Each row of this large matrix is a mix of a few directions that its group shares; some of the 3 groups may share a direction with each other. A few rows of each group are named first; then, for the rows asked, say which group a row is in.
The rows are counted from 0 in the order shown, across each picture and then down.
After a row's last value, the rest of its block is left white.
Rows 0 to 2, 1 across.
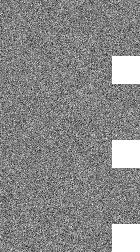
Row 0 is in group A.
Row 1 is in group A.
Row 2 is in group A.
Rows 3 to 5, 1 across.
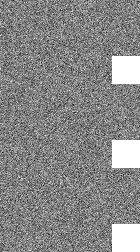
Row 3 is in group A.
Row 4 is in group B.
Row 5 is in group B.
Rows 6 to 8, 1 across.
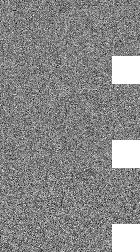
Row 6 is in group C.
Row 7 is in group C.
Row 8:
A
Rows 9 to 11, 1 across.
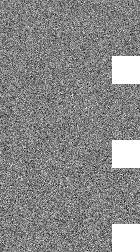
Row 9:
A
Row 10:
A
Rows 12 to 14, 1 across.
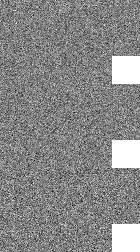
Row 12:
C
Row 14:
C
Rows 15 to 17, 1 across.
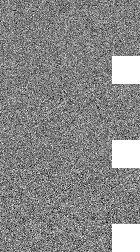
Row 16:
B
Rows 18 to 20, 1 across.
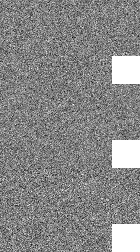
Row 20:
A
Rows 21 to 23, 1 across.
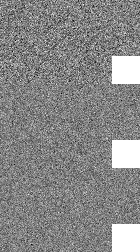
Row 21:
B
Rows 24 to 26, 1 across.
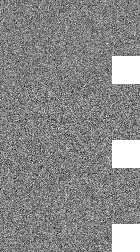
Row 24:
C
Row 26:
C
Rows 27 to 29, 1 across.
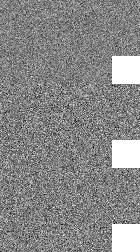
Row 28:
A
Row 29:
C
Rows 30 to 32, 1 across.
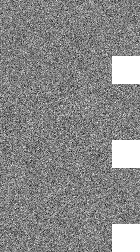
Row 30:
A
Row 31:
A
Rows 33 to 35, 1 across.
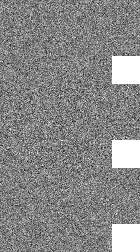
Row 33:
C
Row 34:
C
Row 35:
A
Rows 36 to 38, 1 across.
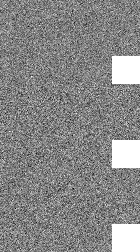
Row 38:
B
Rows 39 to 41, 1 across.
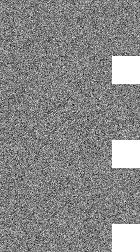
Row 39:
C
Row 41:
B
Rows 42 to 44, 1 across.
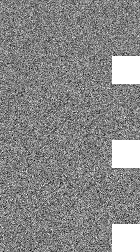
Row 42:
C
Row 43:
B
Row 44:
B
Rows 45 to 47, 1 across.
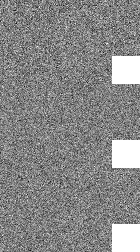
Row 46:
A
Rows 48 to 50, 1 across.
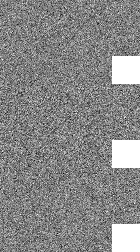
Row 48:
B
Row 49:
B
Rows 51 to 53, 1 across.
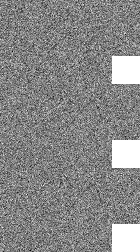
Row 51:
B
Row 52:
B
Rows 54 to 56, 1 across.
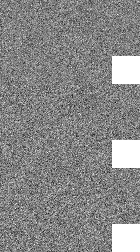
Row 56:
B
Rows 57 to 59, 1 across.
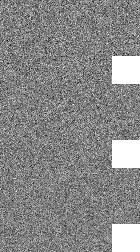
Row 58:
B
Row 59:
C
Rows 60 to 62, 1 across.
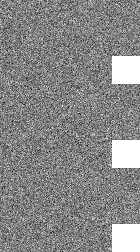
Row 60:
A
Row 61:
A
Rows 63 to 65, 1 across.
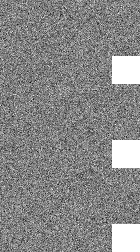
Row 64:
C
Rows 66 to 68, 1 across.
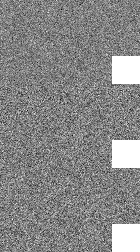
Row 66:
A
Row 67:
B
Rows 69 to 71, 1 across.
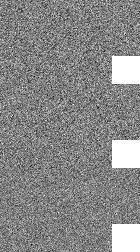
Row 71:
A
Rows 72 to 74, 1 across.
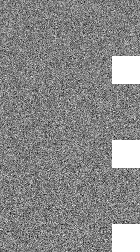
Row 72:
A
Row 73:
C
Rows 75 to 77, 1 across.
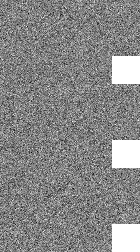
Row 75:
B
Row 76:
C
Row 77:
B
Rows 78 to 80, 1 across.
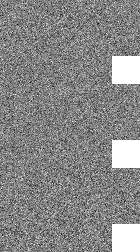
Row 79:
C
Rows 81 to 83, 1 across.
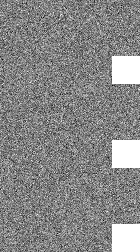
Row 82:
A
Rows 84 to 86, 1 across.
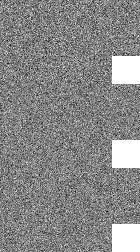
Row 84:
C
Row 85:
A
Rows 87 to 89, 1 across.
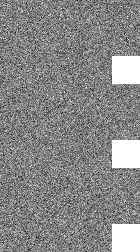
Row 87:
B
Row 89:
B
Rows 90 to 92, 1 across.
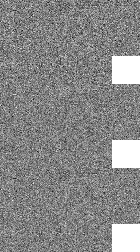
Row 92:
C
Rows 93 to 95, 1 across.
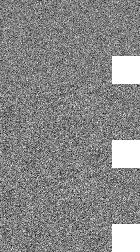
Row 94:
A
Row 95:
A
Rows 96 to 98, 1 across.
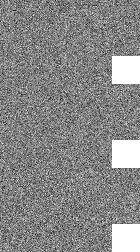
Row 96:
C
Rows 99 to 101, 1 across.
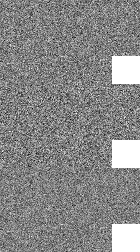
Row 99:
C
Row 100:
B
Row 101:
C
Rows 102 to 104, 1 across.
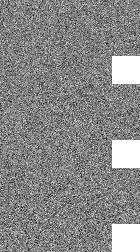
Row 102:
C
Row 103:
A
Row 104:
B
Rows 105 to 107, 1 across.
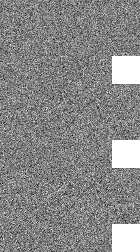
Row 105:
C
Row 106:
B
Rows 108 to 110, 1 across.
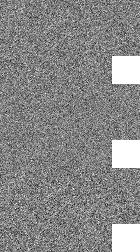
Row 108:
B
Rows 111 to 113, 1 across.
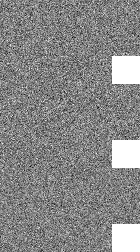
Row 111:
C
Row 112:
B
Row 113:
A
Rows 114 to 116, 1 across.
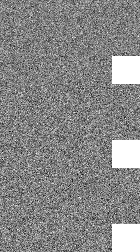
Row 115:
B
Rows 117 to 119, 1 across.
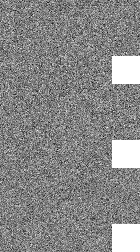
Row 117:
C
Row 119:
A
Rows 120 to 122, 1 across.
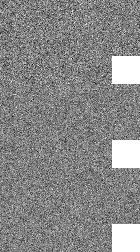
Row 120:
A
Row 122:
A
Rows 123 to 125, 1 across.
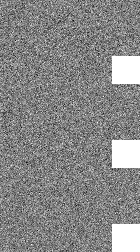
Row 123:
B
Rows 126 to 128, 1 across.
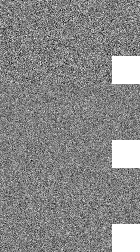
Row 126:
A
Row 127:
A
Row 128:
A
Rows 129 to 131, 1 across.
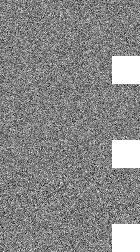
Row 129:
B
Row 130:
C
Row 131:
B
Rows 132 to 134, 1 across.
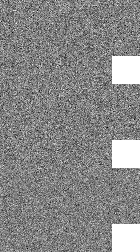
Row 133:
C
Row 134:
A
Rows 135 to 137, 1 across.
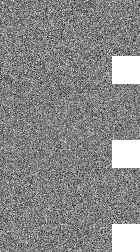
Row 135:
A
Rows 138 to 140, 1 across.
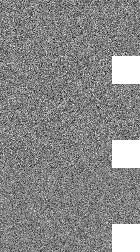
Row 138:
C
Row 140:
A
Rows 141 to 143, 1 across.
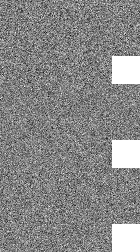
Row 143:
C
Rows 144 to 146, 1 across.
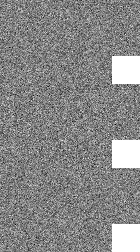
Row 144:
B
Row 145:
C
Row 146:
B
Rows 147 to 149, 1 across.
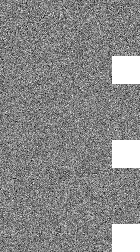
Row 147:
B
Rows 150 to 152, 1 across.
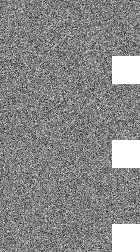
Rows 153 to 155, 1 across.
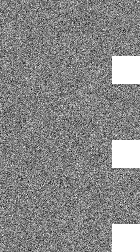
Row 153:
A
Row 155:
B
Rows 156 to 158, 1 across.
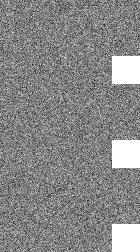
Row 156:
C
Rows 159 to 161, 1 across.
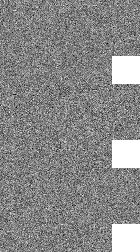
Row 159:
C
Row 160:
C
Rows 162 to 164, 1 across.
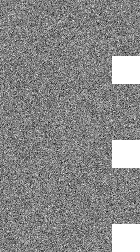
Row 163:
C
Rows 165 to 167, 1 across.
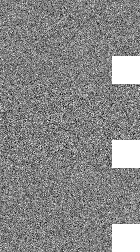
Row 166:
A
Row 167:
A
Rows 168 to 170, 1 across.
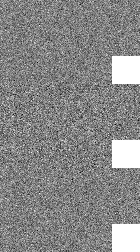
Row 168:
A
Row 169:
C
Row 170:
A
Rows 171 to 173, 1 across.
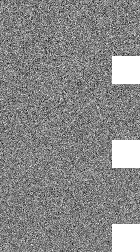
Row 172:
B
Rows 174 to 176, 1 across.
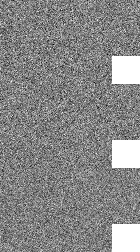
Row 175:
B
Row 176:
A
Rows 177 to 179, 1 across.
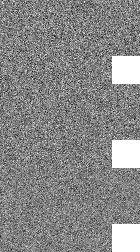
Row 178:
C
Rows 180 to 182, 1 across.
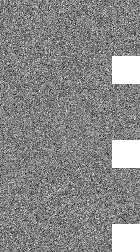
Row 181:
C
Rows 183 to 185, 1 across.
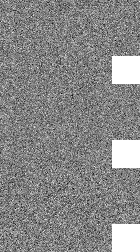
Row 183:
C
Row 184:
A
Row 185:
B
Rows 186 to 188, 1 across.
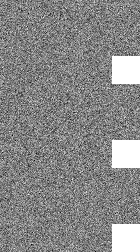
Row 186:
B
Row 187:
B
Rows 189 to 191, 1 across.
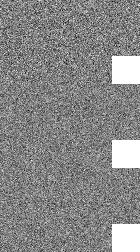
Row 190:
A
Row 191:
A
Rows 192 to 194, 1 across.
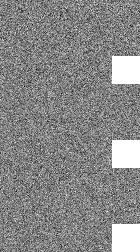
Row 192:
B
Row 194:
C
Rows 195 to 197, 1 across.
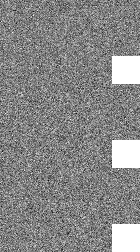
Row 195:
C
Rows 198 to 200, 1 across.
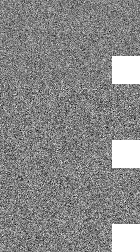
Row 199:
C
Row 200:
B
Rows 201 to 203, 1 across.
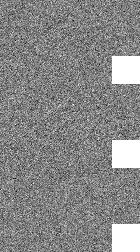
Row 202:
B
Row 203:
C
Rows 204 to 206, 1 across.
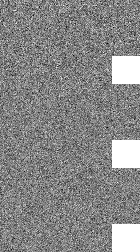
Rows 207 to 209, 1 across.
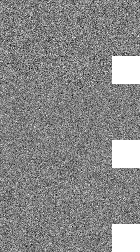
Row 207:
C
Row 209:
A
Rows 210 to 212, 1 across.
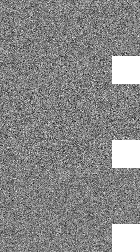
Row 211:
C
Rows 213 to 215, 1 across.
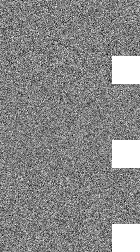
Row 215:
B
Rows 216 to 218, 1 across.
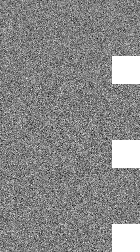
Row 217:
A
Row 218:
C
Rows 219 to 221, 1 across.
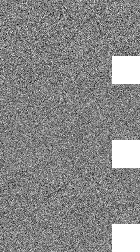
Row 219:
B
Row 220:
B
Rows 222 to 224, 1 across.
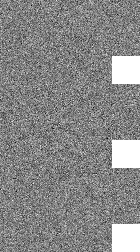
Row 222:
A
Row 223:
A
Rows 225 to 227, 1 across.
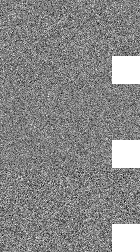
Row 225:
B
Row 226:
A
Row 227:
B
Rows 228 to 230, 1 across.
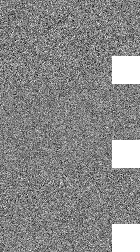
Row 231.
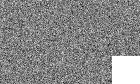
